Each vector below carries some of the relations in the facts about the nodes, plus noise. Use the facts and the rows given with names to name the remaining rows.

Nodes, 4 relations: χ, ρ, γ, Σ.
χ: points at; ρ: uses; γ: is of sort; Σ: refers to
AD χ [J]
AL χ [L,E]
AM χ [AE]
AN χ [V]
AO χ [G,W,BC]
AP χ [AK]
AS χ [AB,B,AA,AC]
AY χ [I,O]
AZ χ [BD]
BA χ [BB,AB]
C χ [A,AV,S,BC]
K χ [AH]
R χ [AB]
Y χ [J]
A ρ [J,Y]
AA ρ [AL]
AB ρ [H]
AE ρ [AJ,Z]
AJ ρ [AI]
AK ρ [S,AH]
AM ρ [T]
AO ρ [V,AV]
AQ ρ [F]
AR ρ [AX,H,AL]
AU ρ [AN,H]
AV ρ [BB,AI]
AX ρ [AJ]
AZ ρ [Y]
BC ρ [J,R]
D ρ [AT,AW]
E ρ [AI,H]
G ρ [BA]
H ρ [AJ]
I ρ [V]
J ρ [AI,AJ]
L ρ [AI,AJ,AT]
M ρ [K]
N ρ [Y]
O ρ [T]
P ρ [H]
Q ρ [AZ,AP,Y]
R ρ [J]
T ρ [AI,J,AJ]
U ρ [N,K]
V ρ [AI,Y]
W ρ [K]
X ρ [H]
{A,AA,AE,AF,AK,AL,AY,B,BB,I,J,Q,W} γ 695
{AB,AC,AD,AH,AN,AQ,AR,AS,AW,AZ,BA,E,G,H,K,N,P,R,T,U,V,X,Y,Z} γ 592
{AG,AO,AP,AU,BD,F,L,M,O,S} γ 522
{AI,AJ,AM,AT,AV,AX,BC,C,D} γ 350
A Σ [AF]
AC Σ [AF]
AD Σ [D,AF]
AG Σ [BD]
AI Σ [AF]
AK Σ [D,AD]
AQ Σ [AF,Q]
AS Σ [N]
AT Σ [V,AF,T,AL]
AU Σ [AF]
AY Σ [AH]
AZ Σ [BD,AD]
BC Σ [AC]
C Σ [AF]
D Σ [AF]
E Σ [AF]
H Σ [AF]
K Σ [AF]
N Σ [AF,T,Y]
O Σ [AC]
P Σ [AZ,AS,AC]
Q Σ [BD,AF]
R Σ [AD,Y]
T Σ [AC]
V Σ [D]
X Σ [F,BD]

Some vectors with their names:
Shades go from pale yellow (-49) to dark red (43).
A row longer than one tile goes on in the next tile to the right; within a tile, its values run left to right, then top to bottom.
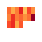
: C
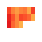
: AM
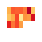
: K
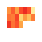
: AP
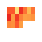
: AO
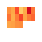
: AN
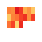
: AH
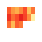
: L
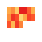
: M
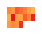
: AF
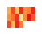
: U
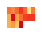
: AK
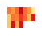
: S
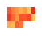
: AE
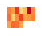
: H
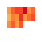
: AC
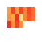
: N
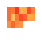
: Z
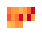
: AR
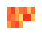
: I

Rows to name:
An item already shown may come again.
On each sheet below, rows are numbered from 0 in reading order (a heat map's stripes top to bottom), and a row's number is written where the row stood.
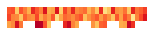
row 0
A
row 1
AI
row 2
AT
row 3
AL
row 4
W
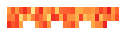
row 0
AP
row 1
I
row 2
J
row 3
B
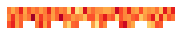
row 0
C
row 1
C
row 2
AL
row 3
E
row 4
AT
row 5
AA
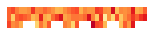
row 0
T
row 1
AY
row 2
AD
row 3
Y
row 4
G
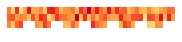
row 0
AL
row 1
M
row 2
AB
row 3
R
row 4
O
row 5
AU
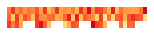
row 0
V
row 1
AJ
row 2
AA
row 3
Y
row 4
E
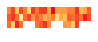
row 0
Q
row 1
BB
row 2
AQ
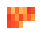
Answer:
AX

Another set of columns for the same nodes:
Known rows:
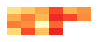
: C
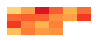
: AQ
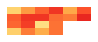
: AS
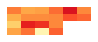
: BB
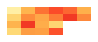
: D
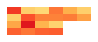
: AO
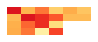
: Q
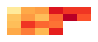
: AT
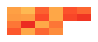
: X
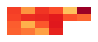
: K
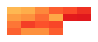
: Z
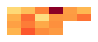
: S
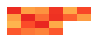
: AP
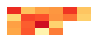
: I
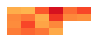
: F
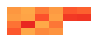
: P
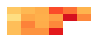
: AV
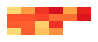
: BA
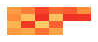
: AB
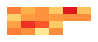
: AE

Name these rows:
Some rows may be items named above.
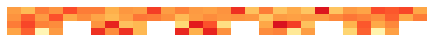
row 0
AF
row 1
AU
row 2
L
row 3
AE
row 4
B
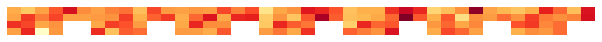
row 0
AY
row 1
E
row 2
R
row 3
AT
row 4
AJ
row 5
S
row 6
AD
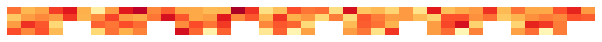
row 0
O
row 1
AH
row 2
AL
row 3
AK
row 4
A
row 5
I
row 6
BB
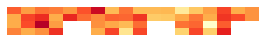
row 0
V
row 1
W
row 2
C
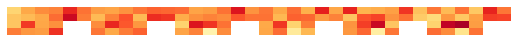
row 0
AX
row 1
T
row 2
BB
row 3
AA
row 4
I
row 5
J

